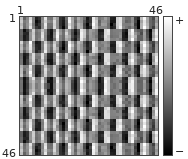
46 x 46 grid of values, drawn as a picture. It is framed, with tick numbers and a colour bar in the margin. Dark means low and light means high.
Average level on the scale: 50%. Mirror symmetry: top to bottom. Stripes: upright, repeating 11 times. Slope: none.
